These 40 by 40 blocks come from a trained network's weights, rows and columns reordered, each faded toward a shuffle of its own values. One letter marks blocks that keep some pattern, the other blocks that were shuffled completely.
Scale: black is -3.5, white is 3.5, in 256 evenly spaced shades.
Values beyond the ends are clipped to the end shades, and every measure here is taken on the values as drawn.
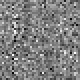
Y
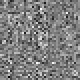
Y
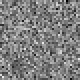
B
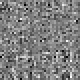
Y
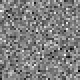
B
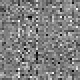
Y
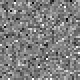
B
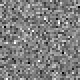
B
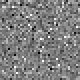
B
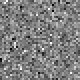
B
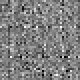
Y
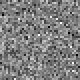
B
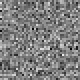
Y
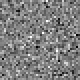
B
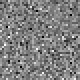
B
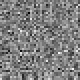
Y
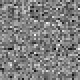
Y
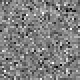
B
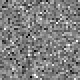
B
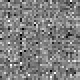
Y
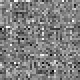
Y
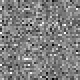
Y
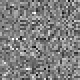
Y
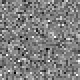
B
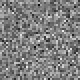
B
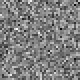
B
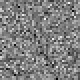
B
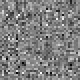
Y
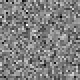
B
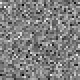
B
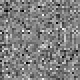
Y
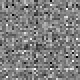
Y
